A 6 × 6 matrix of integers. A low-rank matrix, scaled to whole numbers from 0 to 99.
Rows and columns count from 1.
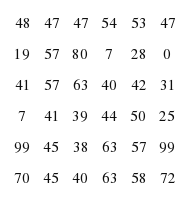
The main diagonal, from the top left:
48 57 63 44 57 72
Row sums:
296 191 274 206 401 348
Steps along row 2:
up up down up down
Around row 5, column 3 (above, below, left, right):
39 40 45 63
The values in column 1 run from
7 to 99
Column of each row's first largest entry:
4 3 3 5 1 6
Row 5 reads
99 45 38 63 57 99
